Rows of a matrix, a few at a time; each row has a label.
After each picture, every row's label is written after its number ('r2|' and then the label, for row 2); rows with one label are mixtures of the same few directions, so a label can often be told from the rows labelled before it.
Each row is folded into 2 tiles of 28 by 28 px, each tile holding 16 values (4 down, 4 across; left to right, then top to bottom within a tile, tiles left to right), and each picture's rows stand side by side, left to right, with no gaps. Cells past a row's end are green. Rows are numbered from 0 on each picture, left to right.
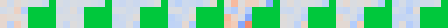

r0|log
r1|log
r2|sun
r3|sun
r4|sun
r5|sun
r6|sun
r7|log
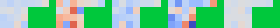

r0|sun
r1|log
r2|log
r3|sun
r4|log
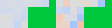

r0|sun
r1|sun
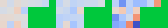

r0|log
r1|log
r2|sun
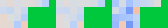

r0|sun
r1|sun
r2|log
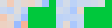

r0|sun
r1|log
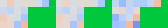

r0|sun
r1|sun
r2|sun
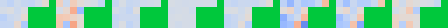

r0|sun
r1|log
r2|log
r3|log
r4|sun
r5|sun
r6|sun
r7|log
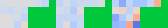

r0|sun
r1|log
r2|sun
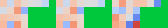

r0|log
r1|log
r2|sun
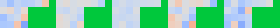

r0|sun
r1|sun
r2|log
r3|sun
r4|log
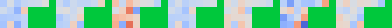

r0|log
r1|sun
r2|log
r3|log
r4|log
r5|sun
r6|sun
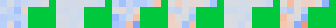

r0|log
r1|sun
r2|sun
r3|sun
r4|sun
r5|sun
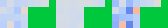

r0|log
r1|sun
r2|log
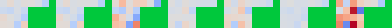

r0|sun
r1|sun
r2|sun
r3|log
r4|log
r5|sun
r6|log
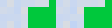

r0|log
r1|log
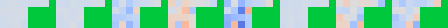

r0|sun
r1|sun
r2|log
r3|log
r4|log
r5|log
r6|sun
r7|sun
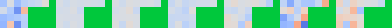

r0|log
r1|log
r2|log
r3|log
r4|sun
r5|sun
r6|log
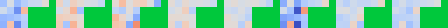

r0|log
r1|log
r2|sun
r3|log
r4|sun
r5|log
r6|sun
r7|log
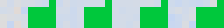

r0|log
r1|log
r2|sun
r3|sun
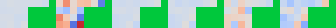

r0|sun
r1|sun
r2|sun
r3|sun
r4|log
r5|sun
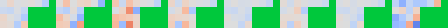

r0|sun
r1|sun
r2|log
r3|log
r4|sun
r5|log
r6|sun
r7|sun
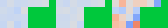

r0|log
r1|sun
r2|sun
